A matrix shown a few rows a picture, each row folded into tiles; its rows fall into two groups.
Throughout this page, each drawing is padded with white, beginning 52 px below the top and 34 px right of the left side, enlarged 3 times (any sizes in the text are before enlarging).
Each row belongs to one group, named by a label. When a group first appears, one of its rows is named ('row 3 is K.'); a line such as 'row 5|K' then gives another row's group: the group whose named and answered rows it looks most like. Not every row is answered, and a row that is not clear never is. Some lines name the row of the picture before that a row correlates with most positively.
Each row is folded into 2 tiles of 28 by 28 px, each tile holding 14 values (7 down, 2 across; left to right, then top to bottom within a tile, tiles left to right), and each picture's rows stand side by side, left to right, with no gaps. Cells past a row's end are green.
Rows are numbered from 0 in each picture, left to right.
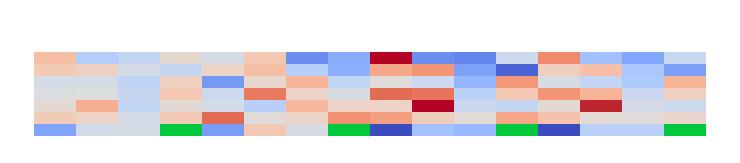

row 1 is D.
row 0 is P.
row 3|P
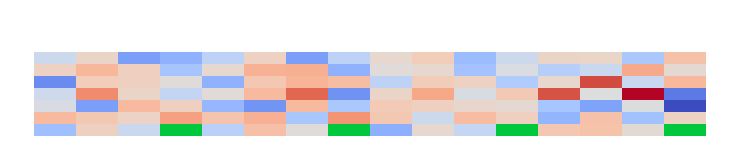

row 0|D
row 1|D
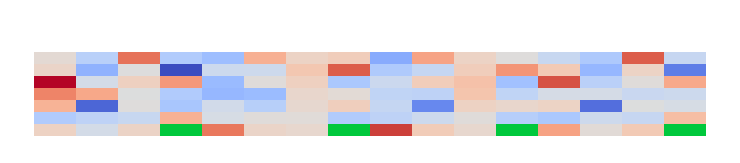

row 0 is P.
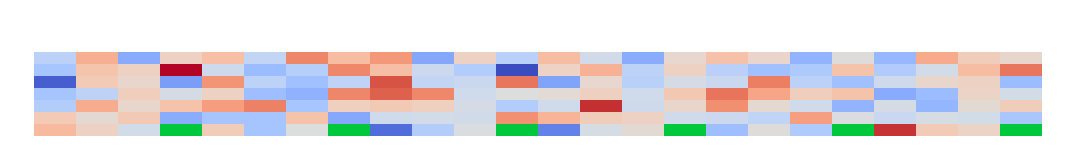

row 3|P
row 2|P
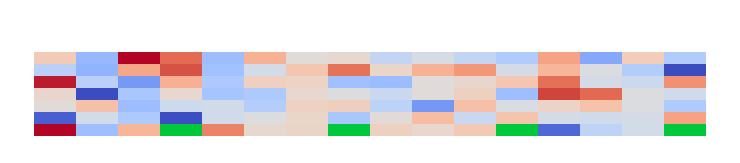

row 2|D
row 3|P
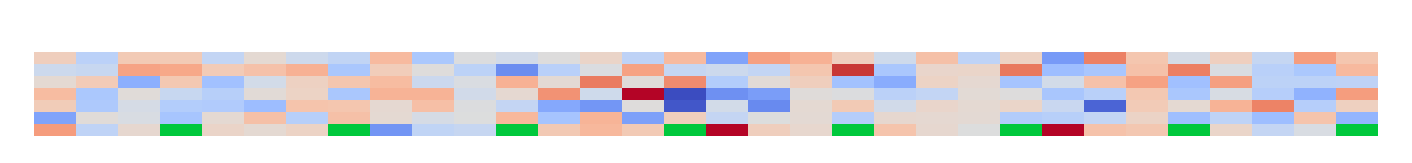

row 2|P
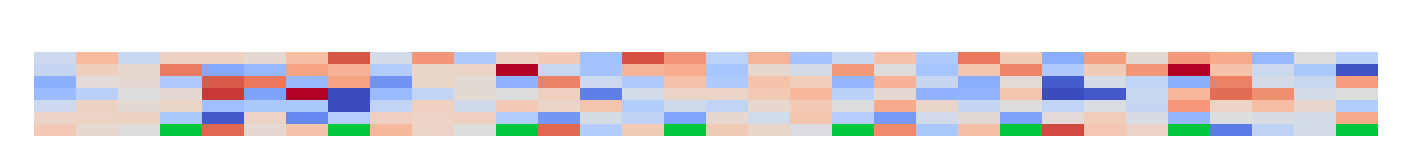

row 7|P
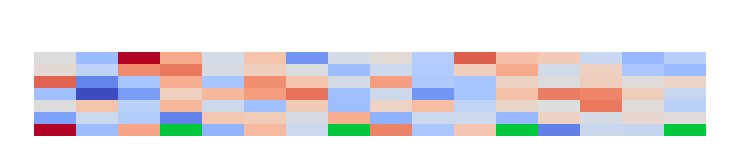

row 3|P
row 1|D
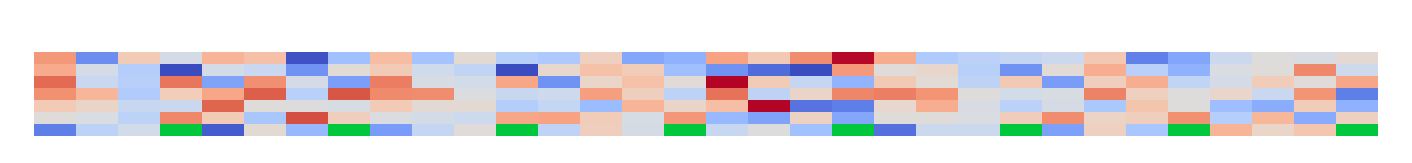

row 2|P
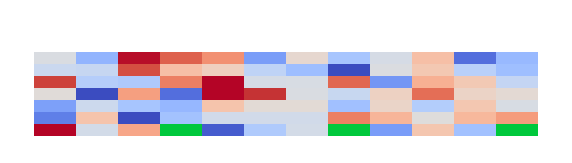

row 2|D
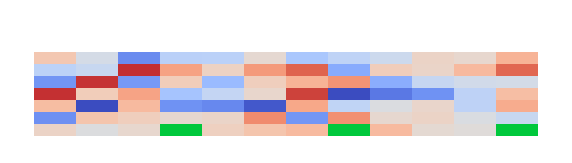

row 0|D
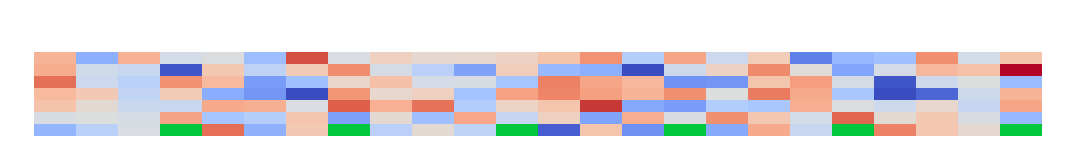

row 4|D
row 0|P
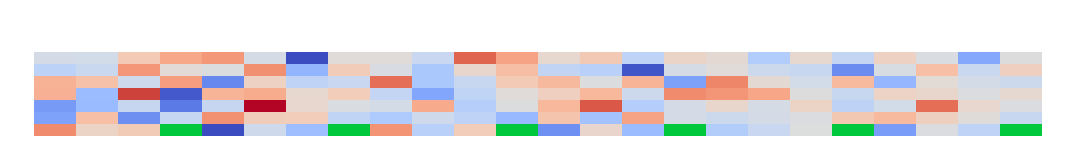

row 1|P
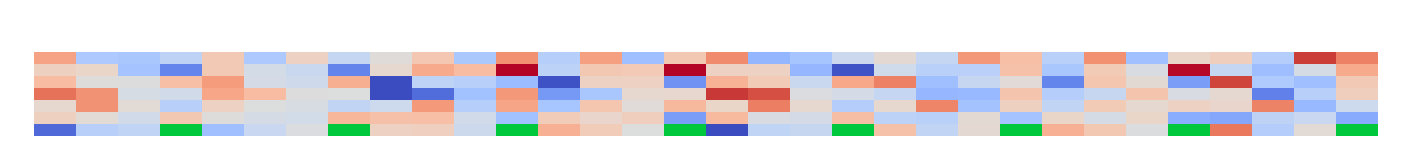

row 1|P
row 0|P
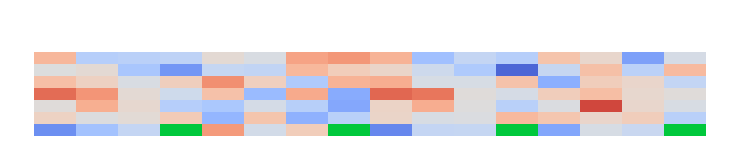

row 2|P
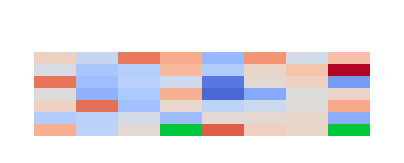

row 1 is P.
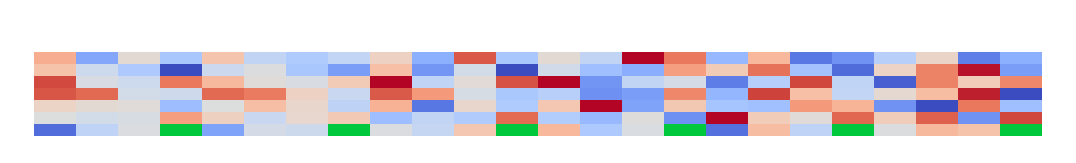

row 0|P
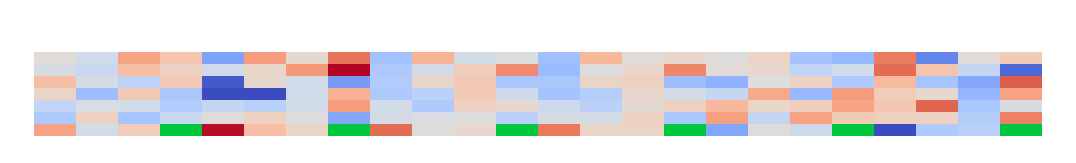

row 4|D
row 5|P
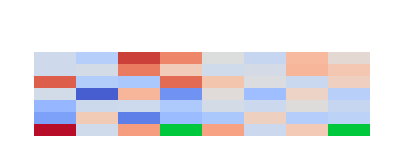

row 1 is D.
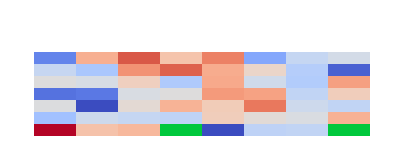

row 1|P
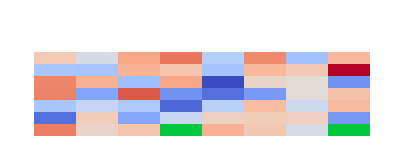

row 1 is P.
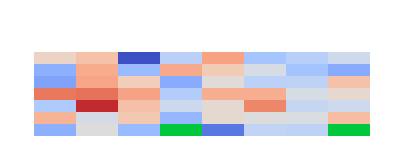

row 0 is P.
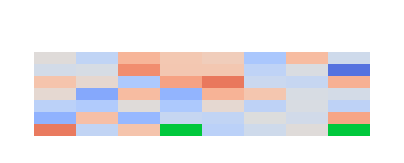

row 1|P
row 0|D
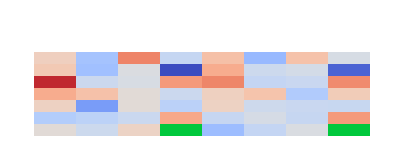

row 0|P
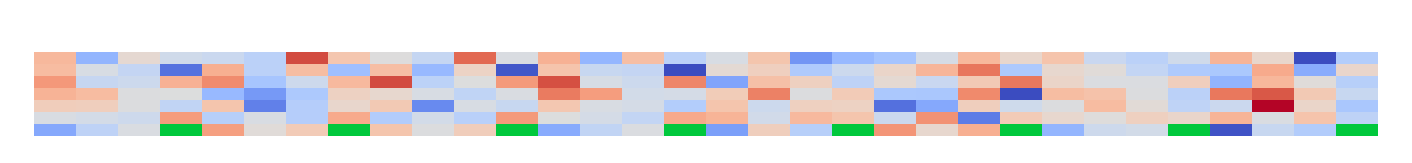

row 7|P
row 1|P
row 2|P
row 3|P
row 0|P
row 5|D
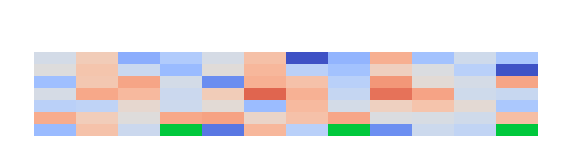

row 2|P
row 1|D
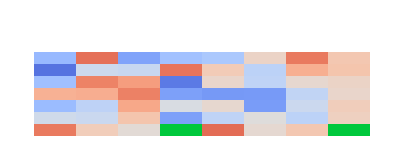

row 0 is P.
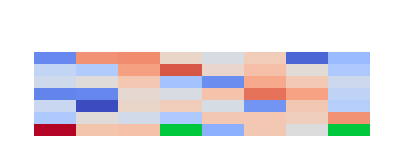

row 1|D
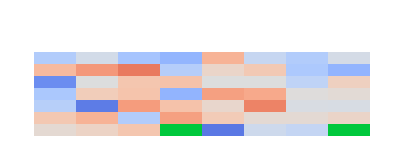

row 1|P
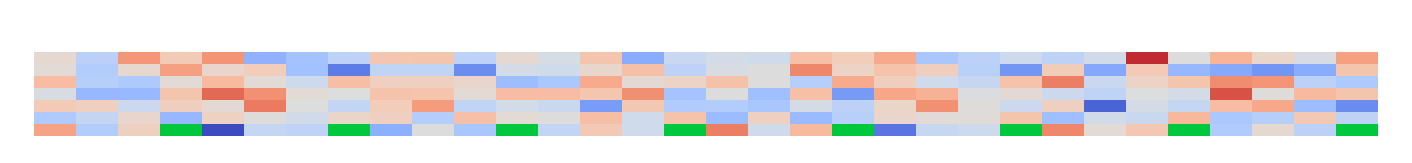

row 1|P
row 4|D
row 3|D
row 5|P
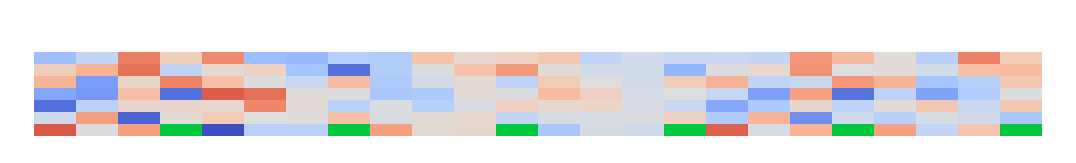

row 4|D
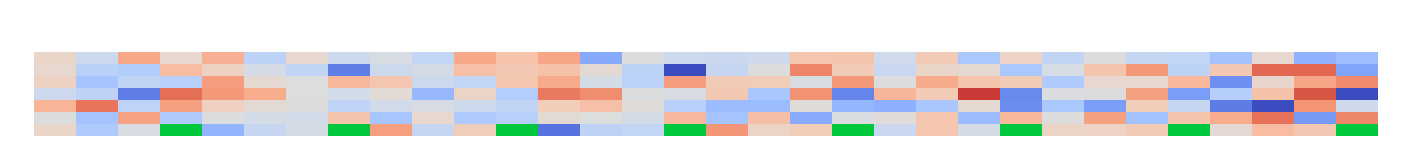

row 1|P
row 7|D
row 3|P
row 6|D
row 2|D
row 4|D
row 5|D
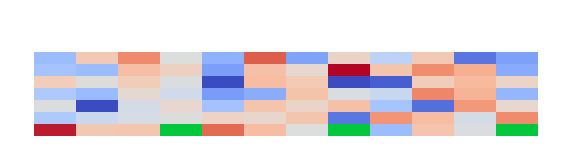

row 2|D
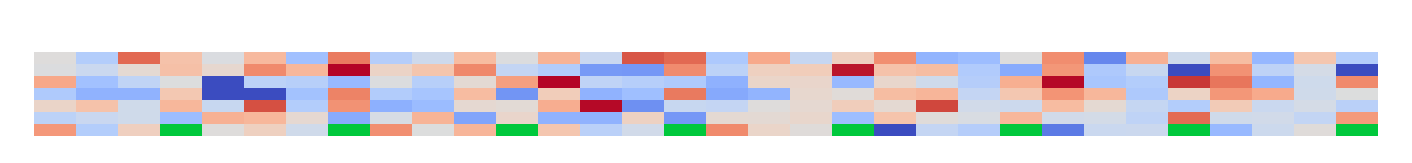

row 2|D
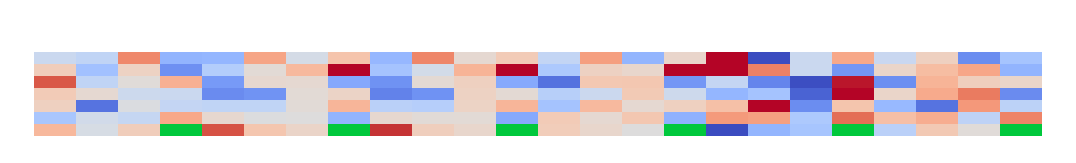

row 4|P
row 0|P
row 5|D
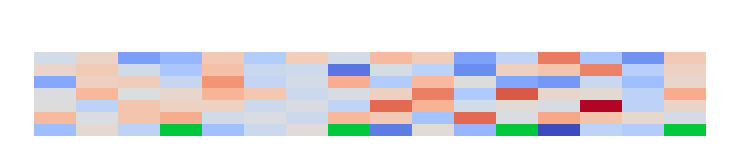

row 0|D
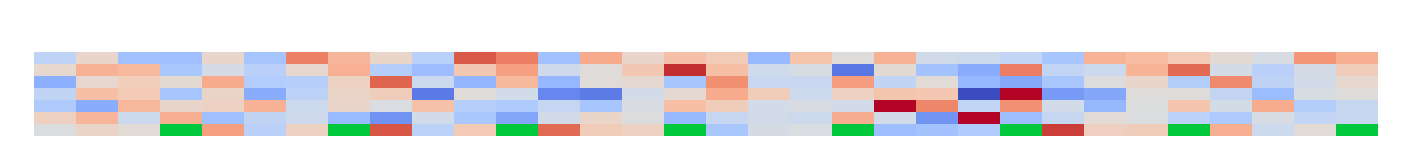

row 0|D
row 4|P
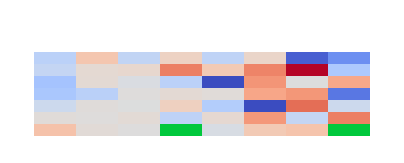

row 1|D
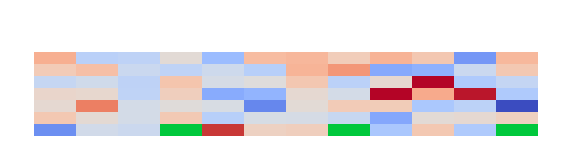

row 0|P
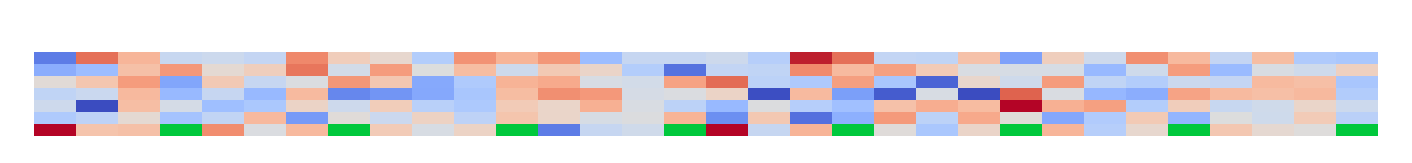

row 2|P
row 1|D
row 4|D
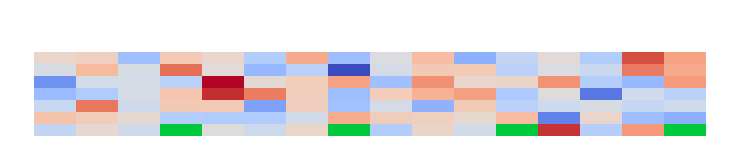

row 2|D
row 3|D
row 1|P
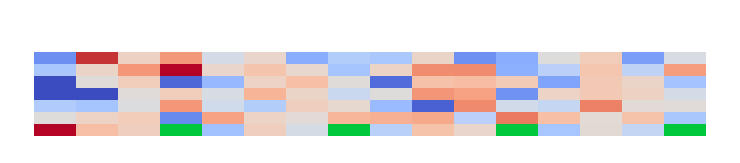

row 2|D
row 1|D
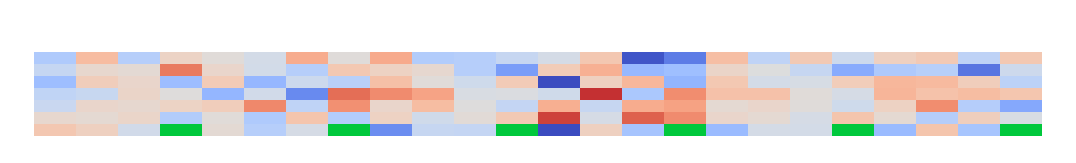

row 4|P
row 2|P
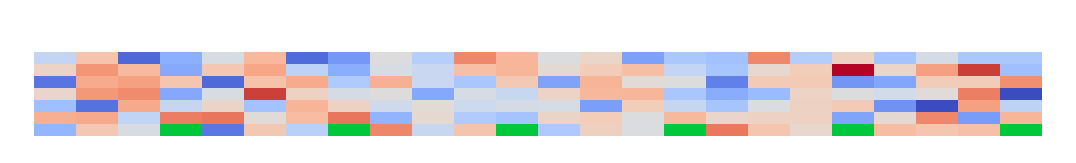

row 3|D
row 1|D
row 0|D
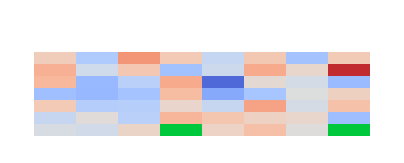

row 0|P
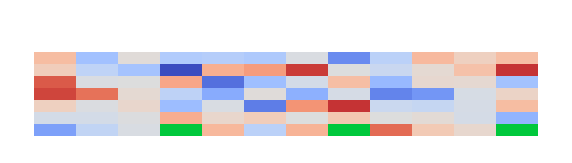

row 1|D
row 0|P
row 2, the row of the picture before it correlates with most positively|1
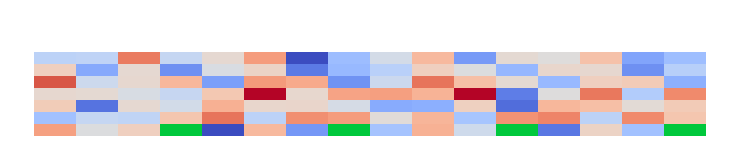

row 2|D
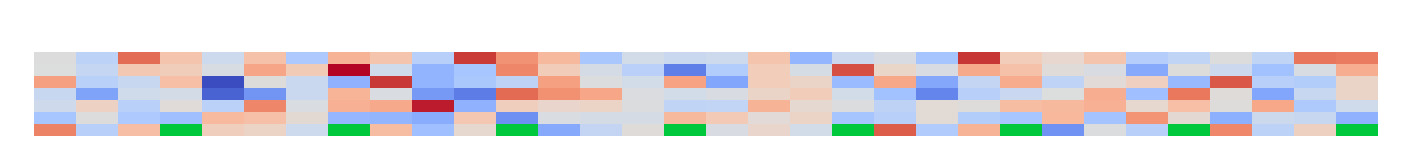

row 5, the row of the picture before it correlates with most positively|0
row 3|P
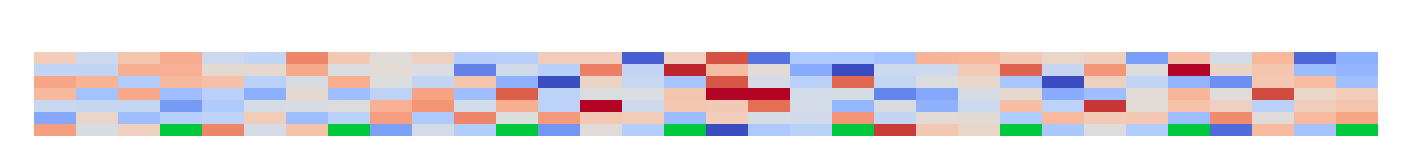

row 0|D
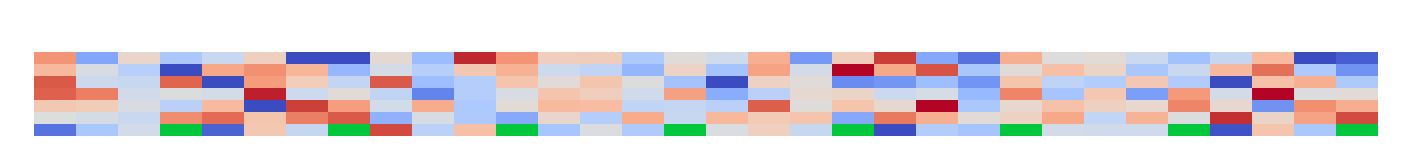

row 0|P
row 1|D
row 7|D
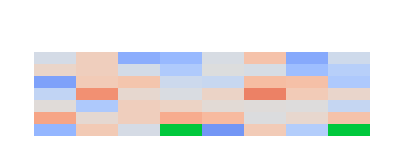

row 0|D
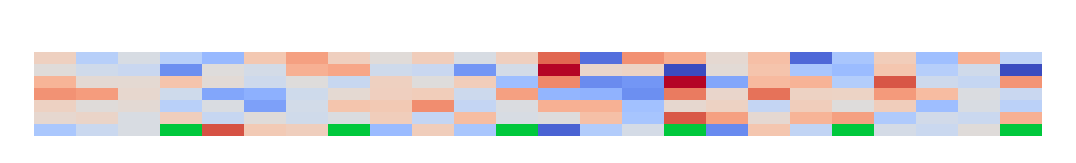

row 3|P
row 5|P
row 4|D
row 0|P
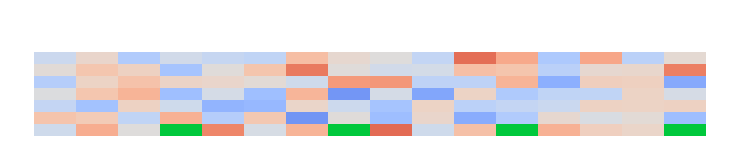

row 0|D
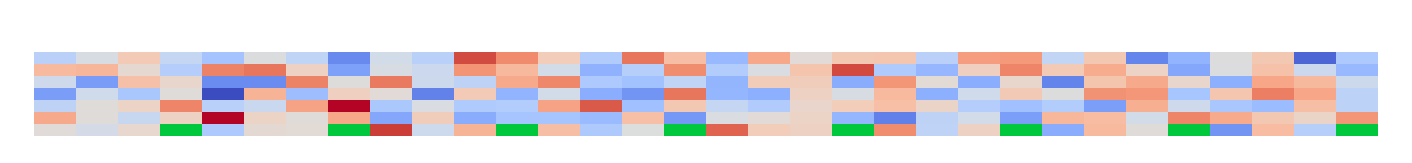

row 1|D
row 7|D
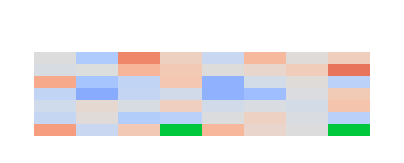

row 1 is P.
